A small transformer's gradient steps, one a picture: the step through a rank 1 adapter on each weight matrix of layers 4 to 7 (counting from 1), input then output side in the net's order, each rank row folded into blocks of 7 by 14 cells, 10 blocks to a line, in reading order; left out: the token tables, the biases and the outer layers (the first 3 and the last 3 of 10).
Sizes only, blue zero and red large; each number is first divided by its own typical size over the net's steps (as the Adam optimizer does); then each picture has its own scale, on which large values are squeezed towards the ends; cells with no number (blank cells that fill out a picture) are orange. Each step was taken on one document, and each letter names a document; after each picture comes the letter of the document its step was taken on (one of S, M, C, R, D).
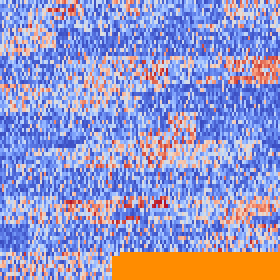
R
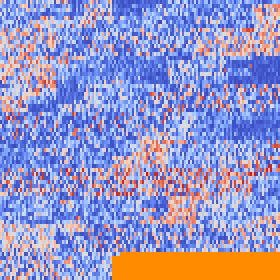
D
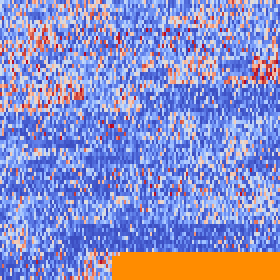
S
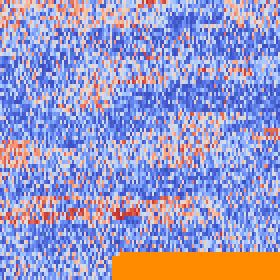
R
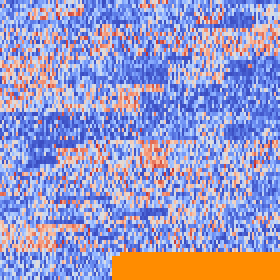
D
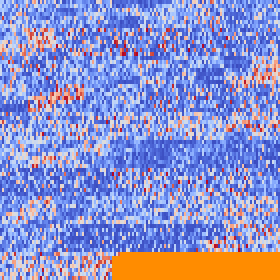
S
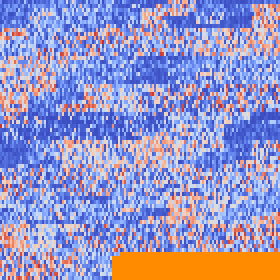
D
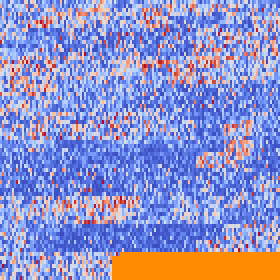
S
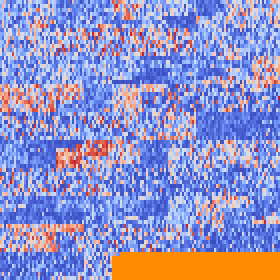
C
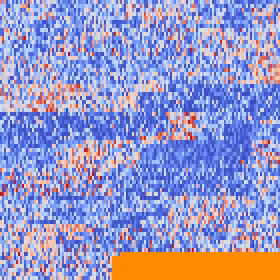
C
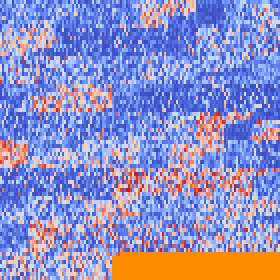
R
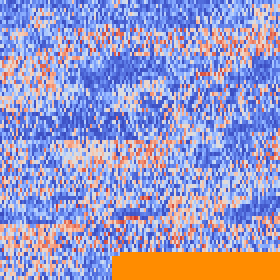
D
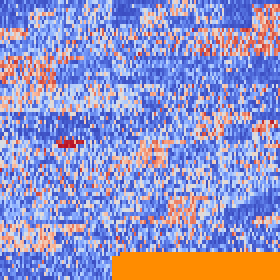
D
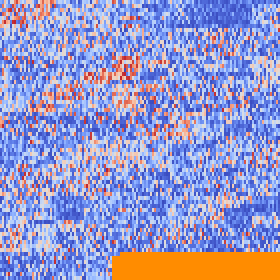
C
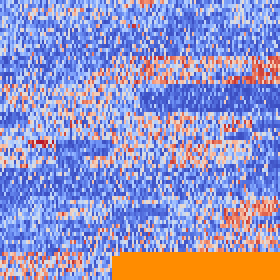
R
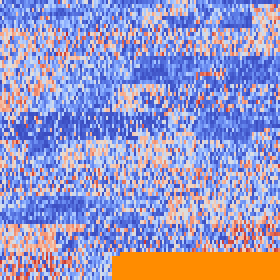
D
